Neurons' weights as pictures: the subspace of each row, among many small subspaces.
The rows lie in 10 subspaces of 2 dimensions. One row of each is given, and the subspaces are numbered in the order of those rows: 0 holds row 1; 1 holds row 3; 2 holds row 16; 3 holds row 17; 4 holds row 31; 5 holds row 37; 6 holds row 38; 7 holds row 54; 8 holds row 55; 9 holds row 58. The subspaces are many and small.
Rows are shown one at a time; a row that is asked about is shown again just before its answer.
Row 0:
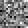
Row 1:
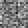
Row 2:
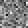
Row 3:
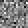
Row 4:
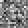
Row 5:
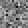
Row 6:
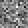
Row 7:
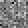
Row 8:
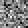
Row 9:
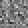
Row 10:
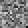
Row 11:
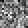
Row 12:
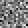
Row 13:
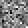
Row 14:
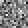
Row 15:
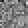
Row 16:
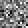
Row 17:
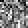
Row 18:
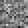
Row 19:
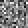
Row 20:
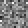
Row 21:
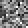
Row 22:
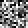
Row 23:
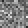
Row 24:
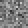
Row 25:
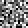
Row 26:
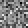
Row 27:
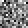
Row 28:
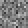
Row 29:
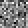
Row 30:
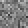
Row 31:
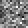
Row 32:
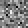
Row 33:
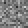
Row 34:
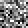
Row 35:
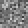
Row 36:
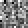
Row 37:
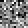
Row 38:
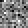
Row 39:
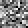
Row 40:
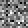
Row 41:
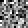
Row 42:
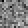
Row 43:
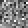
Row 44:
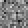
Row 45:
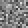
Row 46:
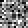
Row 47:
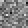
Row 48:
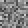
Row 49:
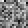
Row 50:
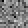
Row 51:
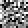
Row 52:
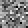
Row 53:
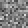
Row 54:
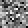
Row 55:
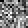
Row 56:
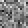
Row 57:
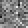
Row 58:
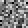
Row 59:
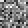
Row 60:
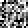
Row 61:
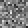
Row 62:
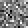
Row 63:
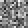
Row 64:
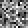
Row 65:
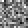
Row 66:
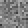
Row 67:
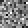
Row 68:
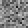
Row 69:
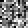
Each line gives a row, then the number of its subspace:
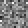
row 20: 9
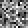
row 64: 1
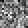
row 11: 8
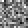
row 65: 3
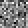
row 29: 1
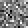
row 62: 3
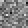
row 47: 0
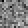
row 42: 3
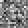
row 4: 6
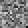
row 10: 7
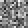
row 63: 5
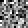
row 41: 9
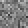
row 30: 8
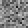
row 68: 4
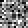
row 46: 6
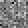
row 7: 5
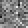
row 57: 0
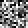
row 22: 0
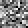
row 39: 4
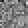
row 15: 3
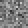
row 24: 5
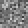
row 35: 7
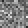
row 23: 8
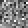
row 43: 4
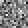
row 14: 4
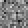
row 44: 6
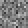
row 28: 1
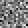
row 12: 9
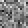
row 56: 3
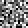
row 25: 9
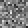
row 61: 7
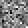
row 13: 7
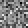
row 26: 9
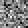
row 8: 3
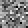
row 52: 7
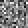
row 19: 1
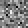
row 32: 2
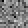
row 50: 8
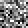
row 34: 2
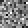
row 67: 4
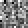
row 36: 9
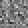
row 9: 6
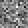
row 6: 1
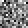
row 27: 4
